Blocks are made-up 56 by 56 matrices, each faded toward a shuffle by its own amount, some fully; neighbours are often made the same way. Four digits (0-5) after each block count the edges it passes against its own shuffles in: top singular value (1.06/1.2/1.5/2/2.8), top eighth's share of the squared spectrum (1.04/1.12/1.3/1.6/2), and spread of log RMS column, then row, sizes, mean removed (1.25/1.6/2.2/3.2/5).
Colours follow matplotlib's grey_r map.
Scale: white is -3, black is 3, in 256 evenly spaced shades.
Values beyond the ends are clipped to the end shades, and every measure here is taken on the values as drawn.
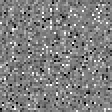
2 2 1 0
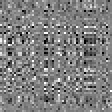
5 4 3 3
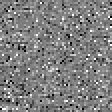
2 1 0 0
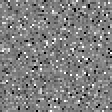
0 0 0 0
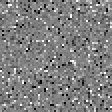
0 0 0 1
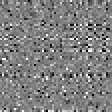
4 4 2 3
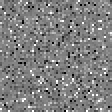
0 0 0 0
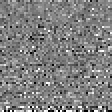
2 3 0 3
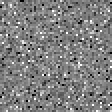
0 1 0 0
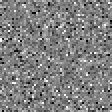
0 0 0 1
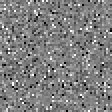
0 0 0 0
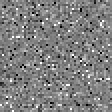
0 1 0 1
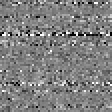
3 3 0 4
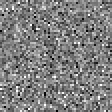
0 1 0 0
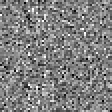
0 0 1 0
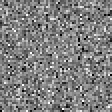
0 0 0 0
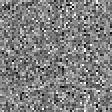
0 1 2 0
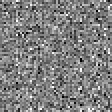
1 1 2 0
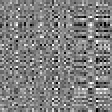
4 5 3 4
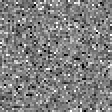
1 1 0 0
